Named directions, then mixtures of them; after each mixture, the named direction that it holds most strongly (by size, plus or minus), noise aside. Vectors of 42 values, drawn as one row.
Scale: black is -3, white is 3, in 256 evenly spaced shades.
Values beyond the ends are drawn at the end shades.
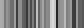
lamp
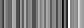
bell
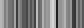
lamp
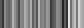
bell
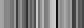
lamp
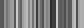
lamp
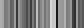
lamp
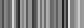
bell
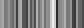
lamp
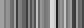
lamp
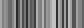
lamp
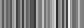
bell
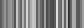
lamp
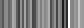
bell
